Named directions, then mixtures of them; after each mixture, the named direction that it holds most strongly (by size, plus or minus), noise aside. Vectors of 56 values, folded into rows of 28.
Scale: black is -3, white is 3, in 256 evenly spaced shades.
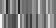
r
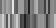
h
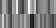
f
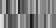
r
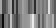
f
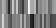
f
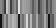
r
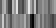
f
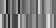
r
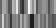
f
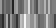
h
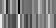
r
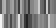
r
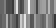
h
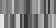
h
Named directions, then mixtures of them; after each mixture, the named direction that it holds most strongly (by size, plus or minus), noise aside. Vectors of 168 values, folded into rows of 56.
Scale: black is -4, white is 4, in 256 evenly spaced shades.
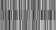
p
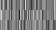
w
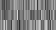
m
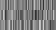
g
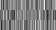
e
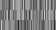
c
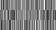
e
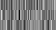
w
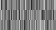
w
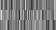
w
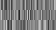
w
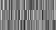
w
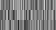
c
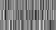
g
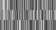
m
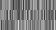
c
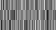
e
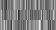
m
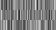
m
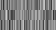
e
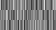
e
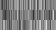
m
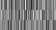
w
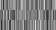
e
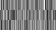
e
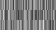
g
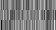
e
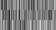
p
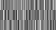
e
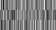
e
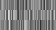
p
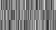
e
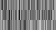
p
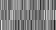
c
